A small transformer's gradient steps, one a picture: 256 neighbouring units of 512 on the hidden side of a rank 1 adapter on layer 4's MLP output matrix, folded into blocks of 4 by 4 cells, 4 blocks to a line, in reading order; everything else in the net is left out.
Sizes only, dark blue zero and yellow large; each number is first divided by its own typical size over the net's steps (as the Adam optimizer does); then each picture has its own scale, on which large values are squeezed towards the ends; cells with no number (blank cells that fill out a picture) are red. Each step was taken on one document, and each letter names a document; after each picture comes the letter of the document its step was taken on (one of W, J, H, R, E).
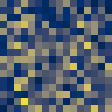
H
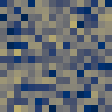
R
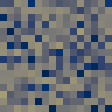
R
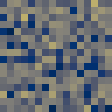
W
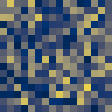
H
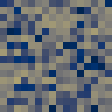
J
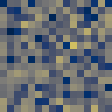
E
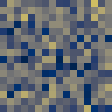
W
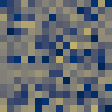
E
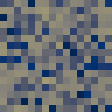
R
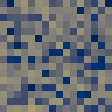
R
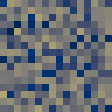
W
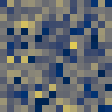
E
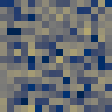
E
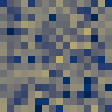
E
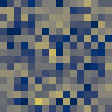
J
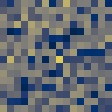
E
